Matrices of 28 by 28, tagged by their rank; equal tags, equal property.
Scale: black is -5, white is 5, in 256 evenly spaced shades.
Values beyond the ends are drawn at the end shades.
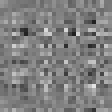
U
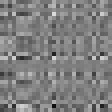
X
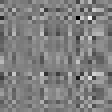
X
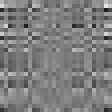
X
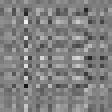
X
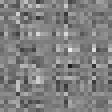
U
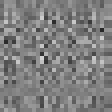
U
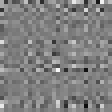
U
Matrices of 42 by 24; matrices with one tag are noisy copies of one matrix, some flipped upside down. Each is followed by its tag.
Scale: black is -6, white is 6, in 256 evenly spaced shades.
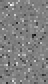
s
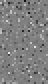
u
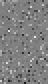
u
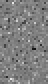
s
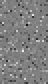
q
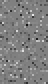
q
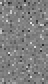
u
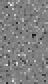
s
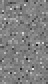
q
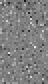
u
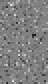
s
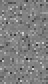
q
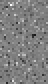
s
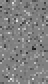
s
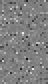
q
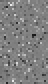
s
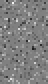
s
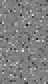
q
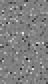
q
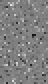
s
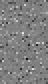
q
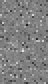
q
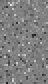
s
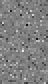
q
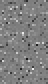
q
